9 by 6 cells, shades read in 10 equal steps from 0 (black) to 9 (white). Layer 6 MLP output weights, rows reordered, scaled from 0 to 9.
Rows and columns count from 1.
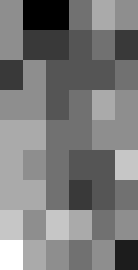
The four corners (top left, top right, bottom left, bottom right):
5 5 9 1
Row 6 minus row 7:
0 -1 0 1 0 3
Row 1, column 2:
0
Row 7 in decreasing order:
6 6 4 4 3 2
